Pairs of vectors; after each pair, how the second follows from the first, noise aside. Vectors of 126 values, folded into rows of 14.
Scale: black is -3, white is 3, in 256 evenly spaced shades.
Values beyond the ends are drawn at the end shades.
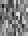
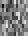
copied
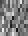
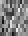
negated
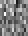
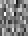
copied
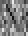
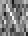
negated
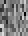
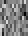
sign-scrambled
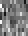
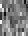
copied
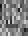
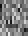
copied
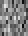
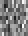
negated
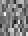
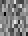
negated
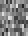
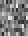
copied
